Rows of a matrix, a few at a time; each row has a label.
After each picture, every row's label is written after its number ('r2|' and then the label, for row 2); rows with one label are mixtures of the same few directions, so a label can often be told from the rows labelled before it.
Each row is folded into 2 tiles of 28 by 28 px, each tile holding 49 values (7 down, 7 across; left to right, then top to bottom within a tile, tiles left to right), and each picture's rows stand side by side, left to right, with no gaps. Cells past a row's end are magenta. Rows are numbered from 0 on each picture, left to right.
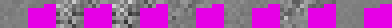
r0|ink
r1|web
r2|web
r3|ink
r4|web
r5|ink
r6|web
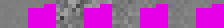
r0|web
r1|ink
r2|web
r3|web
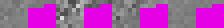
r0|ink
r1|ink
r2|ink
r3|web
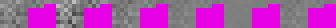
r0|web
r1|web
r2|web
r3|web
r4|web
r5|web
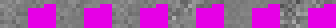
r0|web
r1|ink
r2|web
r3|ink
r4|web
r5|web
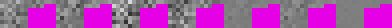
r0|web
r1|ink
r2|web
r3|web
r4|ink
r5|ink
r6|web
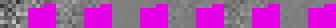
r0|web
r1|web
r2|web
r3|ink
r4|web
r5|ink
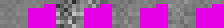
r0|web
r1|web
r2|web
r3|web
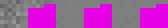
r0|web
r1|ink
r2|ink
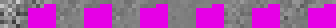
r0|web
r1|ink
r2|ink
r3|ink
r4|web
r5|ink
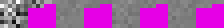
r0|web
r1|ink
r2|web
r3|ink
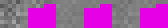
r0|web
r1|web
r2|web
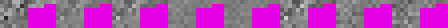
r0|ink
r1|ink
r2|ink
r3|web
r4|web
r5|ink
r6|web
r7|web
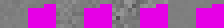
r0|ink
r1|web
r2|ink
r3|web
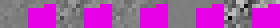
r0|ink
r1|ink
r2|ink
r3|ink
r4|ink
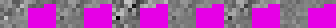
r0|ink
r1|ink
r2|ink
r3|ink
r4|ink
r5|web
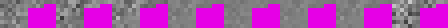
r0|web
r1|ink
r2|ink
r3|ink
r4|web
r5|ink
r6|ink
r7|web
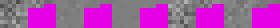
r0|web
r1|ink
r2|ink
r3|web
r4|ink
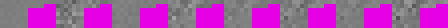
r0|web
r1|web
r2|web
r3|ink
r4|ink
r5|ink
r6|ink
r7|ink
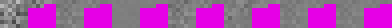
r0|web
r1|web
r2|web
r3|web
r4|ink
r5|web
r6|web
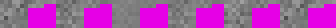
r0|ink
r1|web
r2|web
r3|web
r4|web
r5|ink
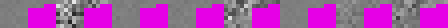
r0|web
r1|web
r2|ink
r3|web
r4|ink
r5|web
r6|web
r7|ink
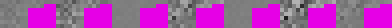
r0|web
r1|web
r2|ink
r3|ink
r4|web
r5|ink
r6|ink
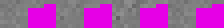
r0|web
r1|ink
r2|ink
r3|web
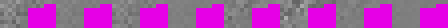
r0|web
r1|web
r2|web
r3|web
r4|ink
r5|ink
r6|ink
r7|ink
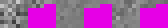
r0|web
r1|ink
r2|ink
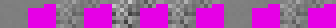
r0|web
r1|web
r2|web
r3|web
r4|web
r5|web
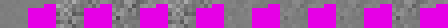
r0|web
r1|web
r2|ink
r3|web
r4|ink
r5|ink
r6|ink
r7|ink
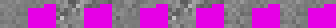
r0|web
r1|ink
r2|ink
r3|ink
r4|web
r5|web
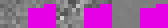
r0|web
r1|ink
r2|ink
